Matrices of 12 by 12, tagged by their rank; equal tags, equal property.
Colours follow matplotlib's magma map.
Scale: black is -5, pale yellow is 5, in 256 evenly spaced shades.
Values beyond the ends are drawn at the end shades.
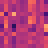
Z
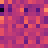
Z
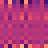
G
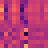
Z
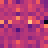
Z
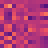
Z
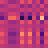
G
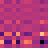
G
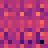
Z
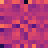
Z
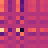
G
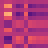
G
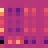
G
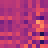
Z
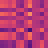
G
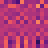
Z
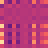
G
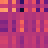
G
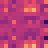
Z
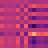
G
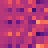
Z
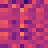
Z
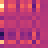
G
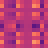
G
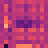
Z
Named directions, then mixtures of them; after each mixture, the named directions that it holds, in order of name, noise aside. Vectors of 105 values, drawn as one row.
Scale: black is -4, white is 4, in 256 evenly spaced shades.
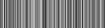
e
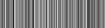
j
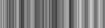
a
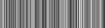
a, e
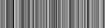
a, j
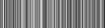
e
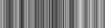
a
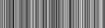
a, e, j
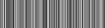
a, e, j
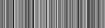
j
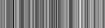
a, j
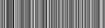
a, e, j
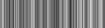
a, e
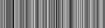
a, e, j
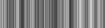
a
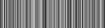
e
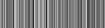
j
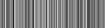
j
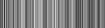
a, e, j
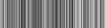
a, e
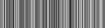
a, e, j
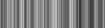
a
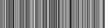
a, e, j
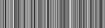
a, e, j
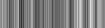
a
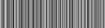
a, e, j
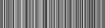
e, j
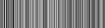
e, j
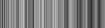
a, j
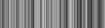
a, e, j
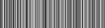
e
